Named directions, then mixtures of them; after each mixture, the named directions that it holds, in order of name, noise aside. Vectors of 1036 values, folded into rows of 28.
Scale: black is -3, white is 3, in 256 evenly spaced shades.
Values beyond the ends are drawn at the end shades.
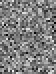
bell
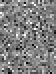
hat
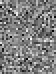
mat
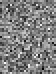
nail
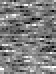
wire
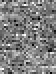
hat, wire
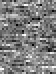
hat, wire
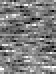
wire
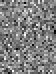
bell, hat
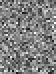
bell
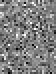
hat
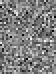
mat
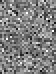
bell, mat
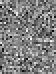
mat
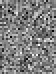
mat, nail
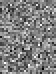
nail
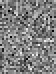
mat, nail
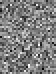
nail
